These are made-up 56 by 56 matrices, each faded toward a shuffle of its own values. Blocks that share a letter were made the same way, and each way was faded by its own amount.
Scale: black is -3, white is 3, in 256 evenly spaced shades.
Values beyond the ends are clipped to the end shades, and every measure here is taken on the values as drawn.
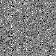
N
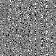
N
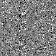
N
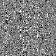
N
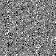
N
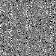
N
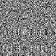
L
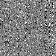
N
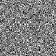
L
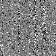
N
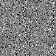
N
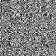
L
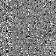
N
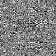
L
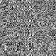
L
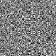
L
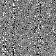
N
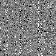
N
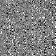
N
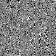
N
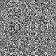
L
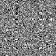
L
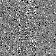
N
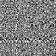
L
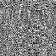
L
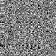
L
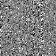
N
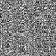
L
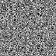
L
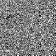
L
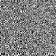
L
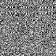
L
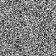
L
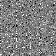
N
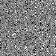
N
